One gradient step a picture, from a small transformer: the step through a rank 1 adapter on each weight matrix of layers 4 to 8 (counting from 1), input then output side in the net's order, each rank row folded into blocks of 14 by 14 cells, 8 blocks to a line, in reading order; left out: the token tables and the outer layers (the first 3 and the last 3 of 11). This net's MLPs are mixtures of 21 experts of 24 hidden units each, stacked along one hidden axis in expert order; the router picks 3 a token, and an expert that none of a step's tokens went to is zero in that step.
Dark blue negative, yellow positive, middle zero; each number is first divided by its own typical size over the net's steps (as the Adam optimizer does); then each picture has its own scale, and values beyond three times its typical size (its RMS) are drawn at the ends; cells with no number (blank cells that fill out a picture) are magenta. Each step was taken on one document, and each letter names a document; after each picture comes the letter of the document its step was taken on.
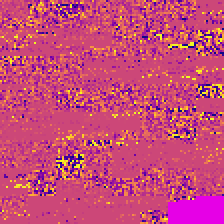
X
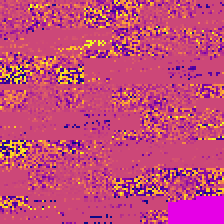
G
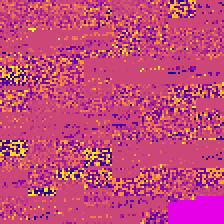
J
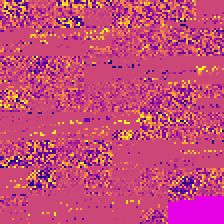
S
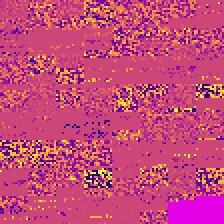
G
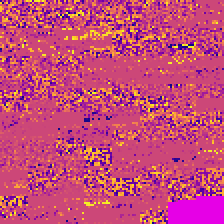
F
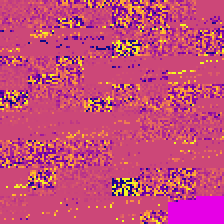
S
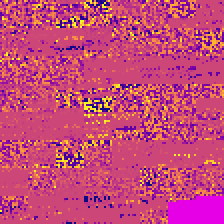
J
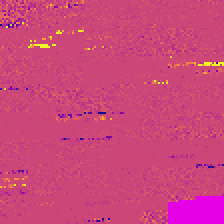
X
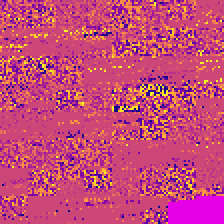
F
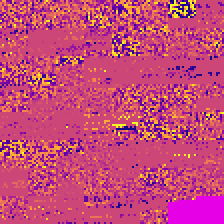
J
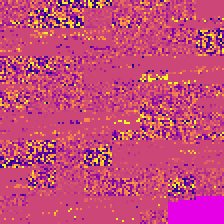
S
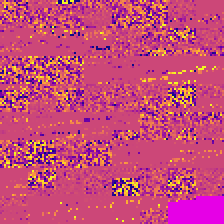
S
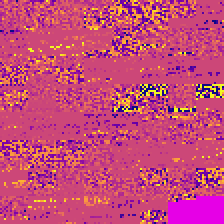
G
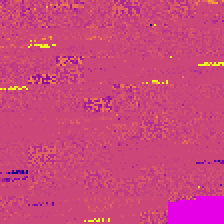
X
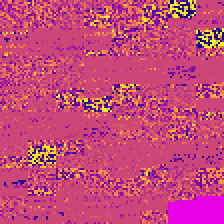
J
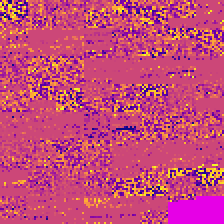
J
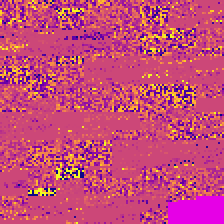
F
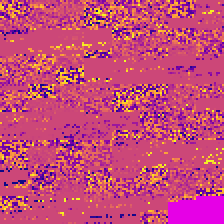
G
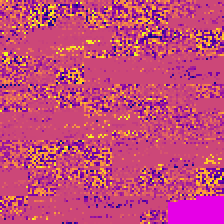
J
